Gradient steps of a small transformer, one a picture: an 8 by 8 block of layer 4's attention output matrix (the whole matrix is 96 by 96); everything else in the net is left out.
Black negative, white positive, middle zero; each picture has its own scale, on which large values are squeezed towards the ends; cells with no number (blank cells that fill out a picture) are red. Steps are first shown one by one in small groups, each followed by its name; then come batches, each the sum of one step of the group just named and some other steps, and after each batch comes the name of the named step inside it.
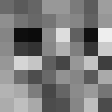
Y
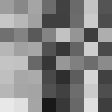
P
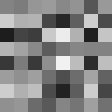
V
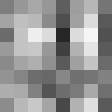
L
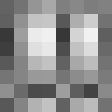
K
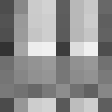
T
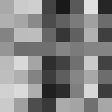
P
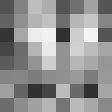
K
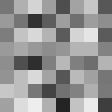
L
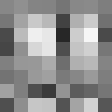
K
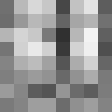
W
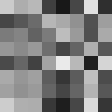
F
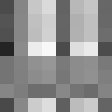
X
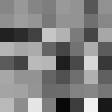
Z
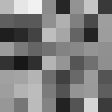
Z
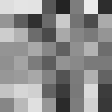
F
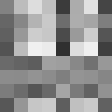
X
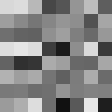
Z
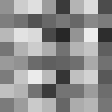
W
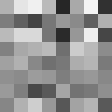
W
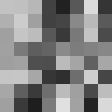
F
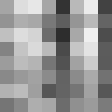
W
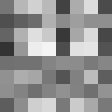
X
